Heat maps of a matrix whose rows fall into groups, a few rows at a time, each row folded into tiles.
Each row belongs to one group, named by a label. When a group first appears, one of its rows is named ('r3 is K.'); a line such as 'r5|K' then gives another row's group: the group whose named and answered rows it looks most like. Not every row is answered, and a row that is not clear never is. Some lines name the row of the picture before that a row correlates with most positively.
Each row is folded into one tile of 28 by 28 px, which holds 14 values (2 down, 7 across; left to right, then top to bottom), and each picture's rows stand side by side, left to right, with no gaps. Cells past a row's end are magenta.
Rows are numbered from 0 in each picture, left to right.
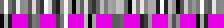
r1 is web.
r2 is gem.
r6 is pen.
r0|web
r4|gem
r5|gem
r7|web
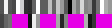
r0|web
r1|gem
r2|pen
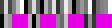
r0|web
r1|pen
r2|gem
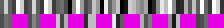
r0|web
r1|web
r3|gem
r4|pen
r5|pen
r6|pen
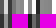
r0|web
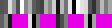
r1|pen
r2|gem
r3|pen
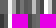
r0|gem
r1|web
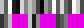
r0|gem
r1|pen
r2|web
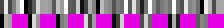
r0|web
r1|gem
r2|gem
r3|pen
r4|gem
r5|gem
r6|web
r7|gem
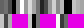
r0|pen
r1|pen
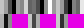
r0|pen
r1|pen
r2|pen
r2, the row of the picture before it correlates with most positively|1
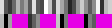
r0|pen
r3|gem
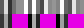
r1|web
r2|web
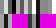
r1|web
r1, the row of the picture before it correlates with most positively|0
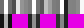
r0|web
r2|web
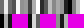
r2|pen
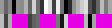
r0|pen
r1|web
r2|pen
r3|pen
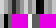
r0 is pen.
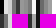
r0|gem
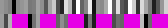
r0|pen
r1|gem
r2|gem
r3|web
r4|web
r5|pen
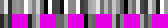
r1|gem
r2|gem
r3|gem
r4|pen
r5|gem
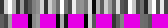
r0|gem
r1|gem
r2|web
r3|web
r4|web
